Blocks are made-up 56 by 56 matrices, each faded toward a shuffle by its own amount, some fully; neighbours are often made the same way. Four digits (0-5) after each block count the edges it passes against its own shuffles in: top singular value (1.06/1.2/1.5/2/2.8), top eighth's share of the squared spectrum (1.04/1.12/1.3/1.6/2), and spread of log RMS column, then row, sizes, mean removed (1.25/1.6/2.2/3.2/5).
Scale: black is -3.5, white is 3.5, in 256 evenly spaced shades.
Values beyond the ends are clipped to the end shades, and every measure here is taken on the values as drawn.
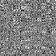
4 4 2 2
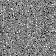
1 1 0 0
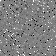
1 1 0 0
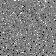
1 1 0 0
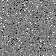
0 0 0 0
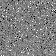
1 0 0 0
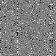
3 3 2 0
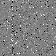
3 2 1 0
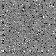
3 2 1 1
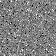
0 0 0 0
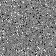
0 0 0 0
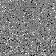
2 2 0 0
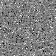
2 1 0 0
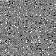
3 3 1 1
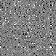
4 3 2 1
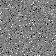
2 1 1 0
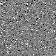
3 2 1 0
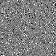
3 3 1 1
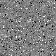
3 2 1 1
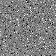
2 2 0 0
